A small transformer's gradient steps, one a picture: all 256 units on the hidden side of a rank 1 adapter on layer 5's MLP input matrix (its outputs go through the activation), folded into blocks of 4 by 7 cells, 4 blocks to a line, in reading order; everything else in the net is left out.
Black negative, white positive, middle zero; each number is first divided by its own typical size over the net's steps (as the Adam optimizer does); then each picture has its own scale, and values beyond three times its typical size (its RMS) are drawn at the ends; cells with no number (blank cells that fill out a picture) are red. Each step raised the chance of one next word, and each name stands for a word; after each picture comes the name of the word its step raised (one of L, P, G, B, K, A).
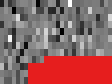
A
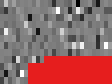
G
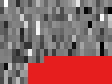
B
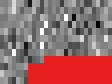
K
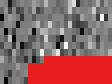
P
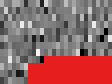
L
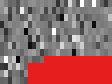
A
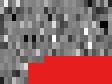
L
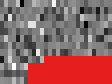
L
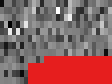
A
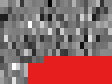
L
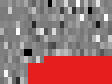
G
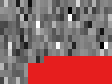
B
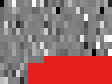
K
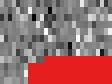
B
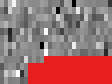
K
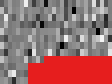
L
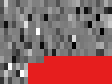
B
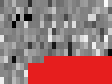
B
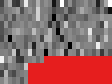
B
